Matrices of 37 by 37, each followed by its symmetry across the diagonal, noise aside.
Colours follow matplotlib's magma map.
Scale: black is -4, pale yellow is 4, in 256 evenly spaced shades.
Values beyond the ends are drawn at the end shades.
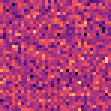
neither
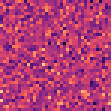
antisymmetric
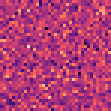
antisymmetric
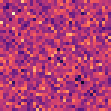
symmetric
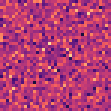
symmetric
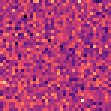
neither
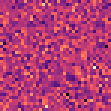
antisymmetric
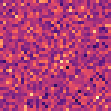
symmetric
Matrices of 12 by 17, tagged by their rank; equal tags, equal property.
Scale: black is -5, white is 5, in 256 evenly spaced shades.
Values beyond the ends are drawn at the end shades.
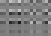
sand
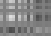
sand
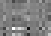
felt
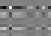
sand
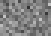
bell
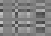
sand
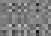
felt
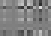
sand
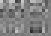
felt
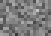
bell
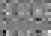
felt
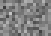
bell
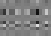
sand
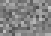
bell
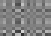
sand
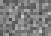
bell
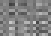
felt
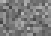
bell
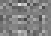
felt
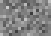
bell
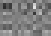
felt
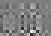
felt
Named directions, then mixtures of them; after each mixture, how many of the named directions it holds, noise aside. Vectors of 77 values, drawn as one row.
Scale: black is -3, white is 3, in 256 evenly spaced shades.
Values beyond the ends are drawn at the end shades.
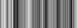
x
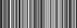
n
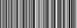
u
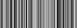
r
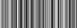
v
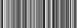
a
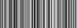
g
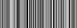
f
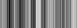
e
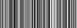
one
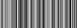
two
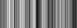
one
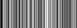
three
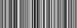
one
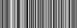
one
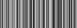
three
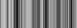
one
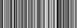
three
